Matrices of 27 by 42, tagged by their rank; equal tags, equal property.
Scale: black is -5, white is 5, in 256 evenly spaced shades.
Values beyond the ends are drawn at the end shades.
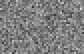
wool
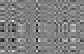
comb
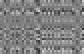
comb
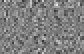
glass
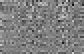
glass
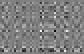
comb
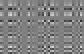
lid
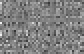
glass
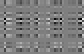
lid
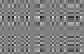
lid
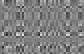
comb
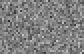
wool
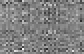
glass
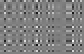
lid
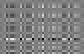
lid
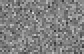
wool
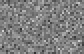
wool
